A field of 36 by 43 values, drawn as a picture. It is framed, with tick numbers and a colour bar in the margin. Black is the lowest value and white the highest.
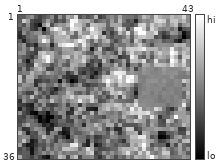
The ninth with the lowest average is the bottom left. No regular stripes run through it. The middle right is the smoothest part. An odd patch, calmer than its surroundings, sits in the middle right. Neither half mirrors the other. On average the colour sits 50% of the way up the scale. No single row or column stands out from its neighbours.
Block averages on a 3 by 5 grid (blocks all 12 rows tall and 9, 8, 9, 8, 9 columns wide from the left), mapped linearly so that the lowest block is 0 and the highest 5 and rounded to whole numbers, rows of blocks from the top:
2 5 3 4 4 / 2 2 3 4 3 / 0 2 2 4 2
